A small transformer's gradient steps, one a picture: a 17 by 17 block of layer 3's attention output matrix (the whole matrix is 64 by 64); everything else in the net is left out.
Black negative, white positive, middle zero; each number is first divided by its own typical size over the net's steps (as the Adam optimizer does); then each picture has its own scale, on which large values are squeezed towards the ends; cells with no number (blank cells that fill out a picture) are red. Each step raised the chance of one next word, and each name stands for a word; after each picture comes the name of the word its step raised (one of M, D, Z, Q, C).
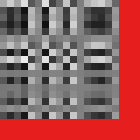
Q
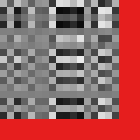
Q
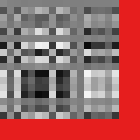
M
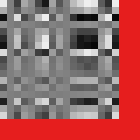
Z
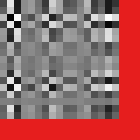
Z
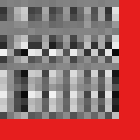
M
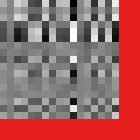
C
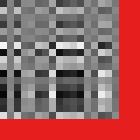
M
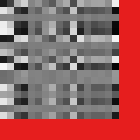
Q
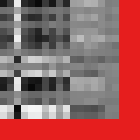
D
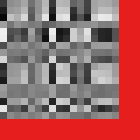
C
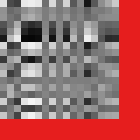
C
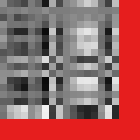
D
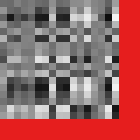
D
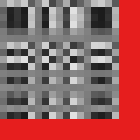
Q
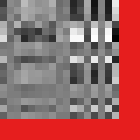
C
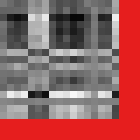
M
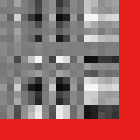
D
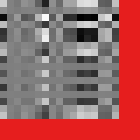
Z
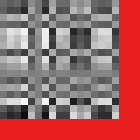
Z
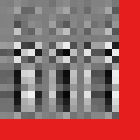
M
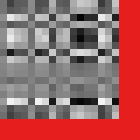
Z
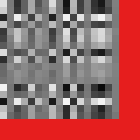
Z
